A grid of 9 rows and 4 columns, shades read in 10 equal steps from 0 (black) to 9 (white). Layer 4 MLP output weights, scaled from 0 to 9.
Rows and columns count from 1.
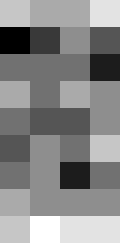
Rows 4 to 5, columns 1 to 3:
6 4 6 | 4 3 3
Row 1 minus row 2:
7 4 1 5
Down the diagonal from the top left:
7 2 4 5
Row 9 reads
7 9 8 8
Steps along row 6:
up down up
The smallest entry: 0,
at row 2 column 1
